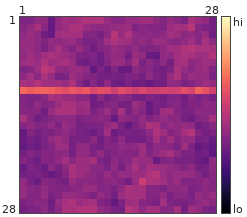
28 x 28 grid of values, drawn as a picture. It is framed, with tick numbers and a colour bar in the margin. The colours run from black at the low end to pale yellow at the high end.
Overall the values sit about 40% of the way up the scale. Row 11 stands out from the rest. The grain runs across in streaks. The values are skewed, with a long tail toward high values. There is no overall slope.
